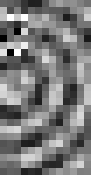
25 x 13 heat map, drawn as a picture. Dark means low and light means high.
No row or column stands out. There is no overall slope. An odd patch, rougher than its surroundings, sits in the top left. Concentric rings centre on the middle left. The top left is the roughest part.
